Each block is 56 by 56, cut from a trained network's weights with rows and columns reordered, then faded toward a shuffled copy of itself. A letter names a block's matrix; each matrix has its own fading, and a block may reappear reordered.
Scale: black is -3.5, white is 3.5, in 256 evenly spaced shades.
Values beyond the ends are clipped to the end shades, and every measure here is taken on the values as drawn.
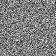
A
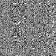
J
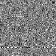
J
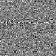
J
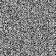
A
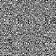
J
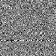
J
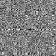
J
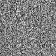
A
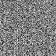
A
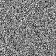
A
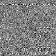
J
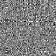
J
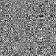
J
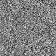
A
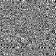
J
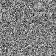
A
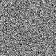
A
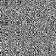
J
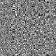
J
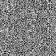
A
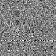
J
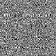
J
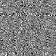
J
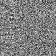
A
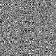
J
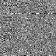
J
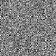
J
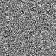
A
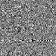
J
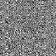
J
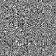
J
